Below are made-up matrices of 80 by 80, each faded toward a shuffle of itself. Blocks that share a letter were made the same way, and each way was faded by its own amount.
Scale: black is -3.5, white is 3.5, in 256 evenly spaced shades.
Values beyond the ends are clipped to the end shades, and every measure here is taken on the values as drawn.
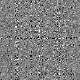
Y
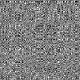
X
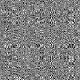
X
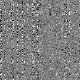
Y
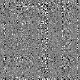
Y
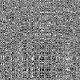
X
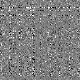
Y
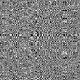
X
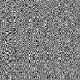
X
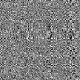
X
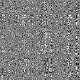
Y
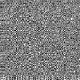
X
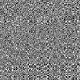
X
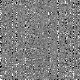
Y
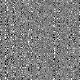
Y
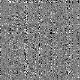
Y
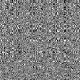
X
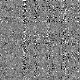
Y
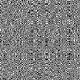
X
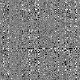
Y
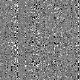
Y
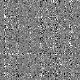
Y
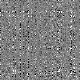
Y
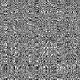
X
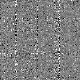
Y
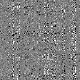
Y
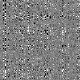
Y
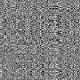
X
